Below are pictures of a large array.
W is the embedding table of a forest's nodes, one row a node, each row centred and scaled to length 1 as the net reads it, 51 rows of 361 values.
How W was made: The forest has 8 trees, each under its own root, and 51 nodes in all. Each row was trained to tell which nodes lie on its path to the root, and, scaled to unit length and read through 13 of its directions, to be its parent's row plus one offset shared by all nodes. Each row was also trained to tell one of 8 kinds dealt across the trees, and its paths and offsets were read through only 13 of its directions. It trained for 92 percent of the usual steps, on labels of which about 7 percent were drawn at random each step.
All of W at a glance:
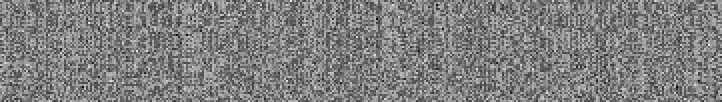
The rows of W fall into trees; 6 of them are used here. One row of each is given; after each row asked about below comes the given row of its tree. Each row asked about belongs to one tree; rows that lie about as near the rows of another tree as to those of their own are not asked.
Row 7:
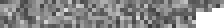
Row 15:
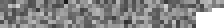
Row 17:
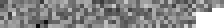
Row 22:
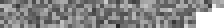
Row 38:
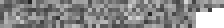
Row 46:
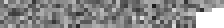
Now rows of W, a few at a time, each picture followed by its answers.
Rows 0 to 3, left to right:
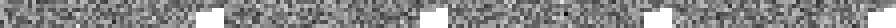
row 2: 22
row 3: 46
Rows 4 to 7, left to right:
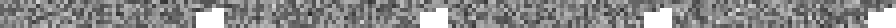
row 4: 22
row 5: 46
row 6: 46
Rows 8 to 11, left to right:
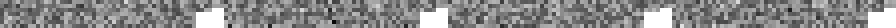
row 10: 46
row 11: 46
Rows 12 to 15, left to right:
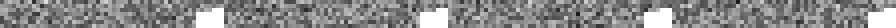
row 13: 38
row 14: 15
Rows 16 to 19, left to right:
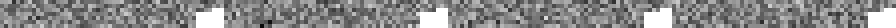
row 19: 22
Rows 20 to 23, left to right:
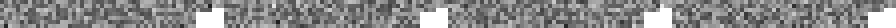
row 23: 46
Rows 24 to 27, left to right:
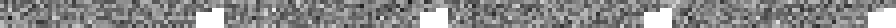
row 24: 15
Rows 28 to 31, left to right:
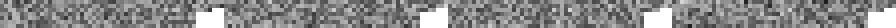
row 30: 22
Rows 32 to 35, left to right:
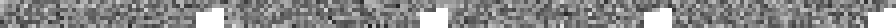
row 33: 46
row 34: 22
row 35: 22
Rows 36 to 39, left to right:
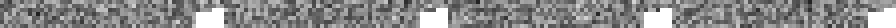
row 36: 17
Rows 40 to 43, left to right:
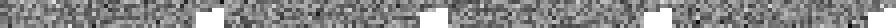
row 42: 38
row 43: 46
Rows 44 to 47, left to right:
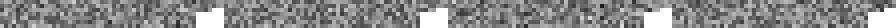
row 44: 46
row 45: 22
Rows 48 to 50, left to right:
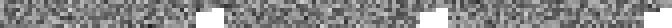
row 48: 15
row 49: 17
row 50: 15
